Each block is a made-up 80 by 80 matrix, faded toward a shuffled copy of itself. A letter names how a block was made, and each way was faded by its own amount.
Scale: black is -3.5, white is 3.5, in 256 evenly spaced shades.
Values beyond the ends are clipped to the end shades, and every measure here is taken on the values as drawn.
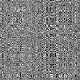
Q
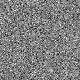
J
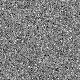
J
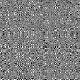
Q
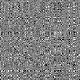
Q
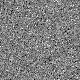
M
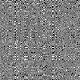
Q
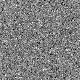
J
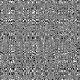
Q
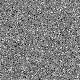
J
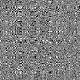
Q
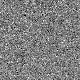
M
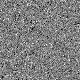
J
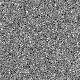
M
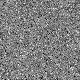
M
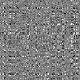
Q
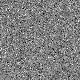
M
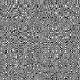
Q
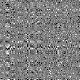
Q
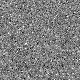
J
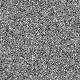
M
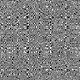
Q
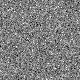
M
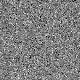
J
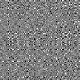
Q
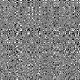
Q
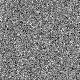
J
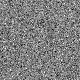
J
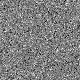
M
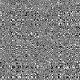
Q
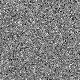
M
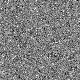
J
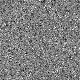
J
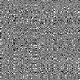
Q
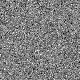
J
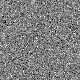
J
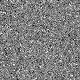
J
